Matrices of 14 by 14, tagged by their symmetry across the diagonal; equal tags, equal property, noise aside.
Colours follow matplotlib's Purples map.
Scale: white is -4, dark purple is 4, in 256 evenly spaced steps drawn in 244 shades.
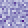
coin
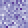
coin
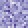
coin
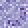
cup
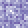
cup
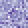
cup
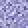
cup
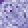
cup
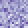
coin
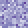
coin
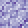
cup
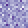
coin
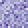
cup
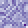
cup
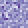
cup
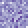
cup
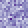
coin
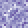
cup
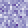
coin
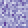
coin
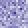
coin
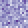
coin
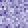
coin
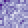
cup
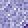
cup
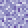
cup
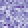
coin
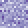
coin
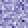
coin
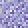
cup
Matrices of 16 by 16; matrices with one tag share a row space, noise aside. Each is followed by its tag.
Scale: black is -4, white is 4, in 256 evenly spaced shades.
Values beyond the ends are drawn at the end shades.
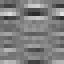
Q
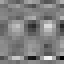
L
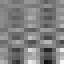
L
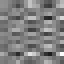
L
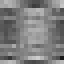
Q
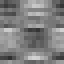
Q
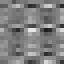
L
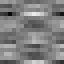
Q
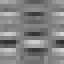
Q
